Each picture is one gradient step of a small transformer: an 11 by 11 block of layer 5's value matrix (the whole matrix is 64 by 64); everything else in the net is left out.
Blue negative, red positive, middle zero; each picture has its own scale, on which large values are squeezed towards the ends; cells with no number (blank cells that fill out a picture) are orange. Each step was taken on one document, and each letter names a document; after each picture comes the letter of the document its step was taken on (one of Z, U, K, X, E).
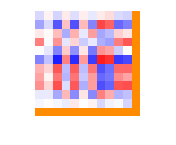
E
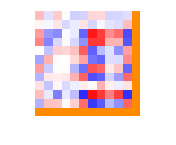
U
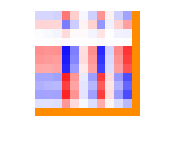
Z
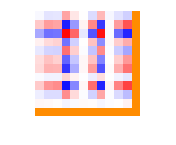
Z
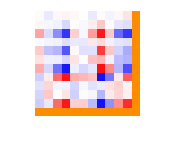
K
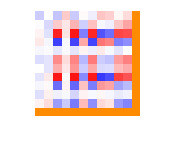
E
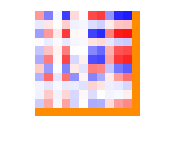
K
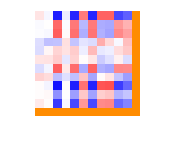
E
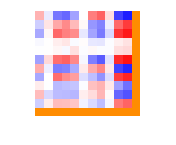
K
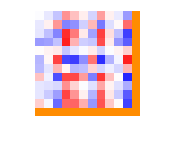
Z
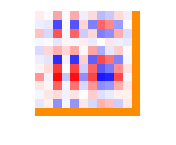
E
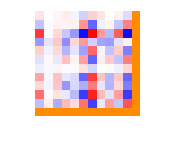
U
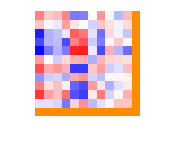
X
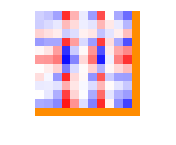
Z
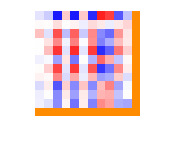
E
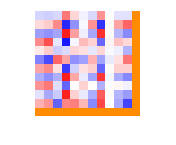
Z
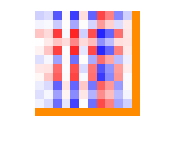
E
